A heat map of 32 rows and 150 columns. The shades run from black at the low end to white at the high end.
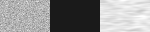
It is made of 1 by 3 panels. Panel 1,1: high, fine-grained. Panel 1,2: very low, flat. Panel 1,3: very high, streaked across, faint in contrast.
